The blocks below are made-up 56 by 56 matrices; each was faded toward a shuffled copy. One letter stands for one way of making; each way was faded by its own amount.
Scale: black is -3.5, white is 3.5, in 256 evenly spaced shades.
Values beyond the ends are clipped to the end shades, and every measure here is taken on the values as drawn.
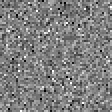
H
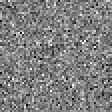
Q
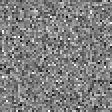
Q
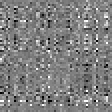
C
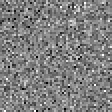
Q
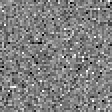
H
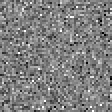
H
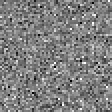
Q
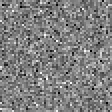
Q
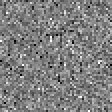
H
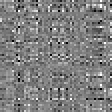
C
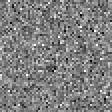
Q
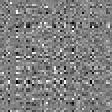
C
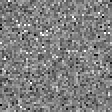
H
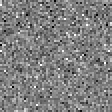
H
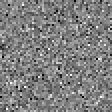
H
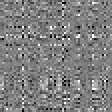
C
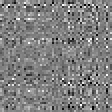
C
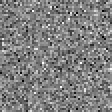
Q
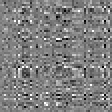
C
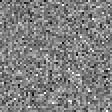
Q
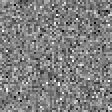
Q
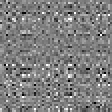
C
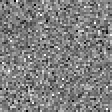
Q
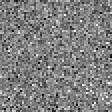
Q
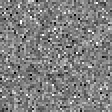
H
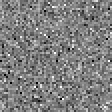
H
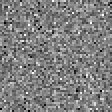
Q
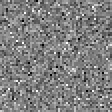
H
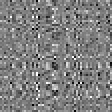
C
